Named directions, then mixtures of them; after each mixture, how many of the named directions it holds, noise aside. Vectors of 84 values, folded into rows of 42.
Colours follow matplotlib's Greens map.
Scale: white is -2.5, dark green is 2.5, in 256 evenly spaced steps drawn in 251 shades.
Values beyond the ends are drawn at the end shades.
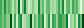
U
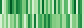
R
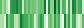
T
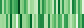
three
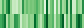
one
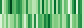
one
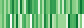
one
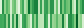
three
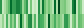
three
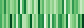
one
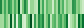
two
